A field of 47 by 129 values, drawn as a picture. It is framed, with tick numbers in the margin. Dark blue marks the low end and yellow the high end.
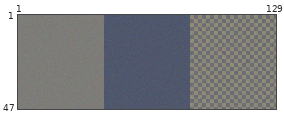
The table splits into one row of 3 panels. Panel 1,1: middling, flat. Panel 1,2: low, flat. Panel 1,3: middling, checkered.
